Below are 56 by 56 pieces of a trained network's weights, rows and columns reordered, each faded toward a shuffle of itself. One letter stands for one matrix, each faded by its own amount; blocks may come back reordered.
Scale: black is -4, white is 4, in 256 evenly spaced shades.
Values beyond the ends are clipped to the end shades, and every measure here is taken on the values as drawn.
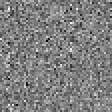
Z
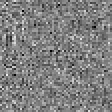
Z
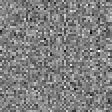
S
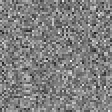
S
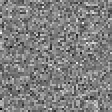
S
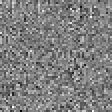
Z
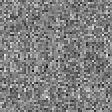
S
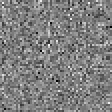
Z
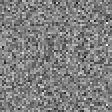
S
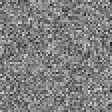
S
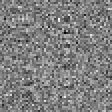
S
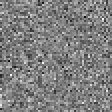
Z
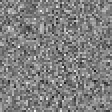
S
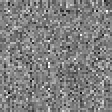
Z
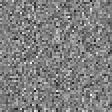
Z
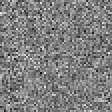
S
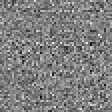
Z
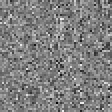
Z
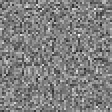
S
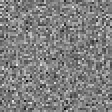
S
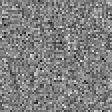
S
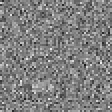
S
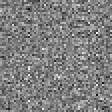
S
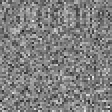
S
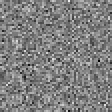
S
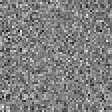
Z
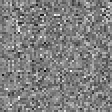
Z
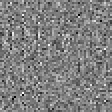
Z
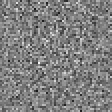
S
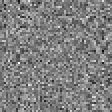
S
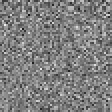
S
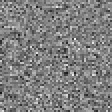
Z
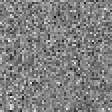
Z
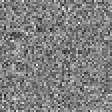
S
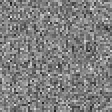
S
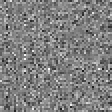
Z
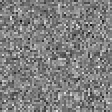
S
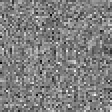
Z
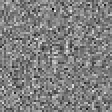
S
